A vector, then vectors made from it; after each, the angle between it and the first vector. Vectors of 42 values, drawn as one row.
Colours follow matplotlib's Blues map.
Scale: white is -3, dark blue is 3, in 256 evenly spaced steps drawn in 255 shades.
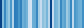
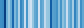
partly aligned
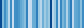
nearly parallel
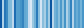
nearly parallel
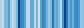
orthogonal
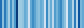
partly aligned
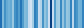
nearly parallel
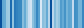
nearly parallel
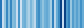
orthogonal
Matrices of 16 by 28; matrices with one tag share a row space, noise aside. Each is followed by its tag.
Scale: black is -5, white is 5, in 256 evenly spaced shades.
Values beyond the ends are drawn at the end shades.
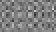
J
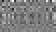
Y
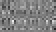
Y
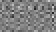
J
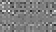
Y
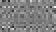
Y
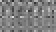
J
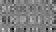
Y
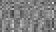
J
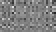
Y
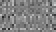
Y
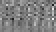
J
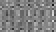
J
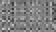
Y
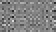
Y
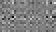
Y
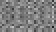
J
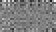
Y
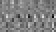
J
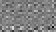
J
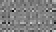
Y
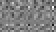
J
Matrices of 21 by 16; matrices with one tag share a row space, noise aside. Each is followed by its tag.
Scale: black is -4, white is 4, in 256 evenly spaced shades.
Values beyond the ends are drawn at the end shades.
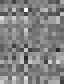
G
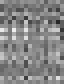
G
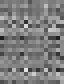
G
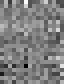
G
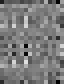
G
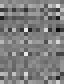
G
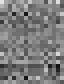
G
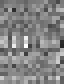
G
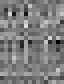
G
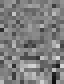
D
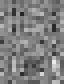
D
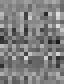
G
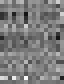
G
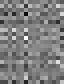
G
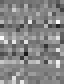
G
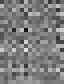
G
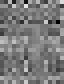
G
